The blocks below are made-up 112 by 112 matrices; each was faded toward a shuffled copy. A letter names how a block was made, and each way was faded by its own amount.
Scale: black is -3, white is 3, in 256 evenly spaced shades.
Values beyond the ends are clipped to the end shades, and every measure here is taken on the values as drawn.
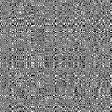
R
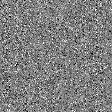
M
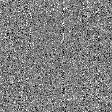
M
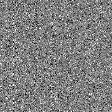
M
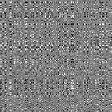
R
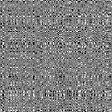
R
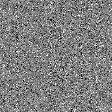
M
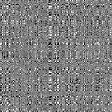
R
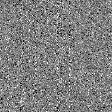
M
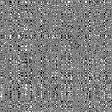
R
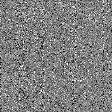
M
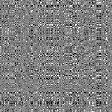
R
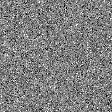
M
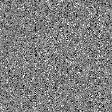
M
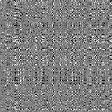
R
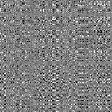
R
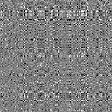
R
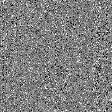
M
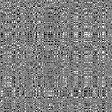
R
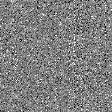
M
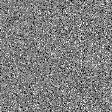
M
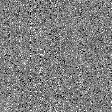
M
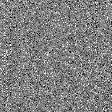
M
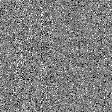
M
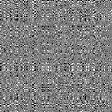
R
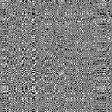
R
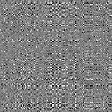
R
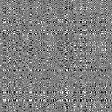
R
